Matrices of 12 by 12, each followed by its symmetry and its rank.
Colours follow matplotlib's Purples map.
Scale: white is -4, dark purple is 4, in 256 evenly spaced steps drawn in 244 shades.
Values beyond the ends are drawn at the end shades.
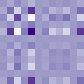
symmetric, rank one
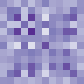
symmetric, rank two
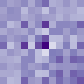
symmetric, rank two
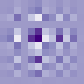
symmetric, rank one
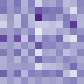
neither, rank two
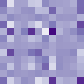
neither, rank two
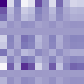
neither, rank one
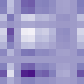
neither, rank one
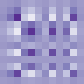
symmetric, rank one
